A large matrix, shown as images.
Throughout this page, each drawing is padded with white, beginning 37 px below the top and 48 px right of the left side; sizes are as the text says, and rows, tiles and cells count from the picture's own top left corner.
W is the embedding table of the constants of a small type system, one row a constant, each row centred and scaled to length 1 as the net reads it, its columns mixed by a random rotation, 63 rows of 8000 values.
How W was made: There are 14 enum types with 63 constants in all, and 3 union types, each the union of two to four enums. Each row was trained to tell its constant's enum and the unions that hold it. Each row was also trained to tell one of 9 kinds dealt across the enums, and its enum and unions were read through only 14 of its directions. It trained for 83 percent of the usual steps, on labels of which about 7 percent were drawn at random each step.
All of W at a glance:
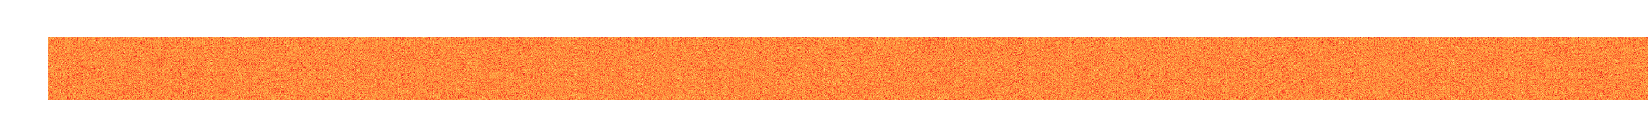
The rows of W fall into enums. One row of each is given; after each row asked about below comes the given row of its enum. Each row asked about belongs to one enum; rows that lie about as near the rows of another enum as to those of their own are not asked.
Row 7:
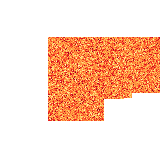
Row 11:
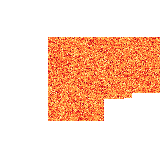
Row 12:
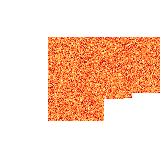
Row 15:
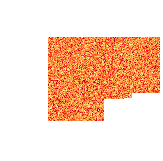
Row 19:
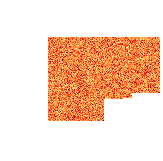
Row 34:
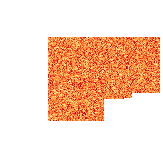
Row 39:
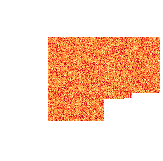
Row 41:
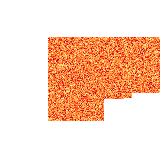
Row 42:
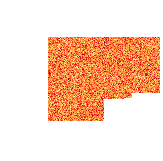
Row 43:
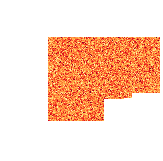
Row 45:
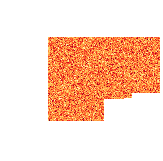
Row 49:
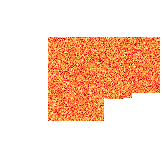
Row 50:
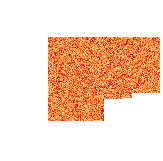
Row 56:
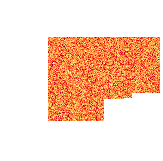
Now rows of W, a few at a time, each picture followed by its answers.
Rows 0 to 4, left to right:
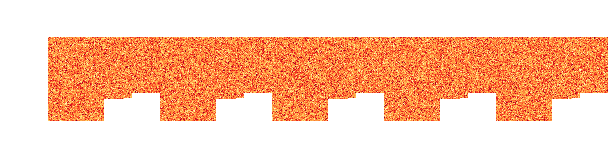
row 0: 34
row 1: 49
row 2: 45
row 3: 15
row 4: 56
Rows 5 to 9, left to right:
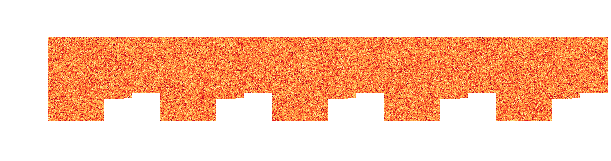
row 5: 56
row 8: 49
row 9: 42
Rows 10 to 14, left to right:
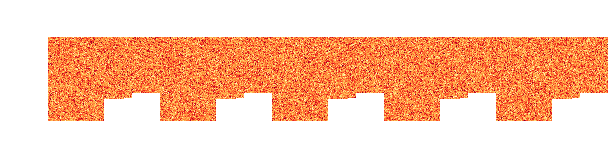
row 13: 43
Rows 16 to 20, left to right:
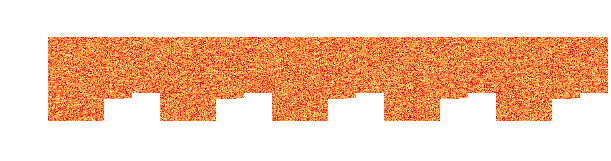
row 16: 41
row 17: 49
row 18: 43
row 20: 12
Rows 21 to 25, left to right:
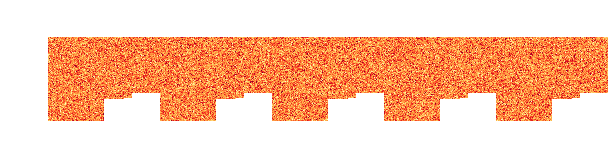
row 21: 34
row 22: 50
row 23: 42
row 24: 7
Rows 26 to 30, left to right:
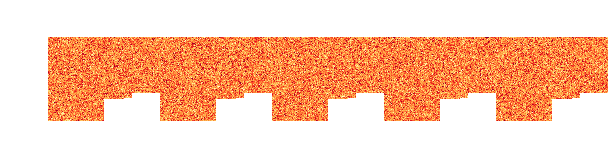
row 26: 42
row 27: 56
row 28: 43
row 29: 11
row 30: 49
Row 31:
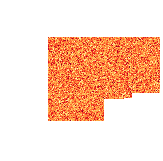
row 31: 41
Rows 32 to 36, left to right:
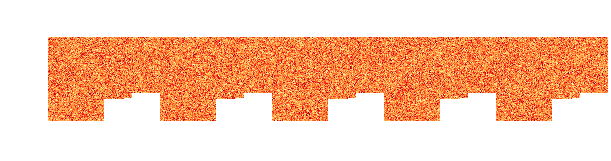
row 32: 42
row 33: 19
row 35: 39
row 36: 11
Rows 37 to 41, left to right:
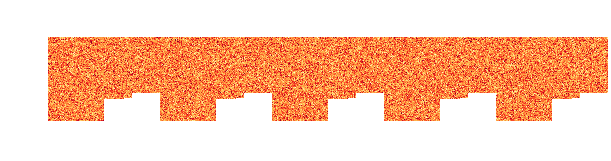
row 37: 11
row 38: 11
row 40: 11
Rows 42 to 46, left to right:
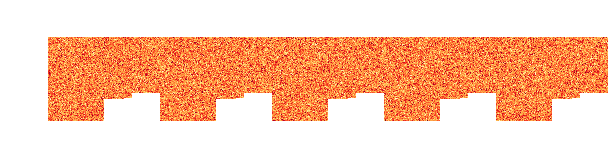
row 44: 7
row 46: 19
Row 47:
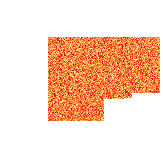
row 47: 42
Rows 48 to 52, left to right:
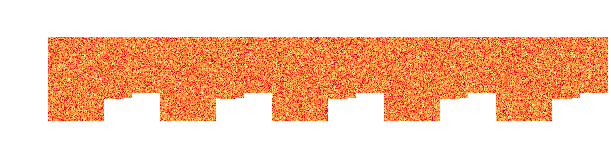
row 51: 56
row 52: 45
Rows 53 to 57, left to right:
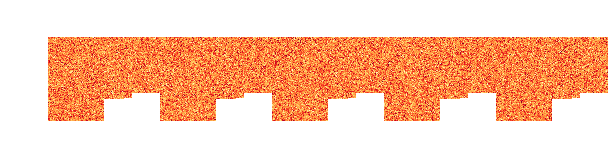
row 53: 39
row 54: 7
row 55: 7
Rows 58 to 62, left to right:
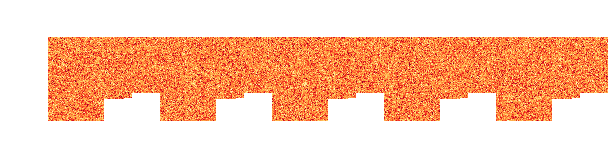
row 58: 49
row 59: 56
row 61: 41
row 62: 19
